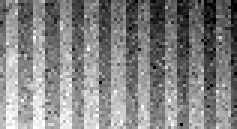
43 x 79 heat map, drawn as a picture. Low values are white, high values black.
Stripes: upright, repeating 9 times. Histogram: bell-shaped. Ninth with the highest average: top right. Ninth with the lowest average: bottom left. Slope: up to the top right.
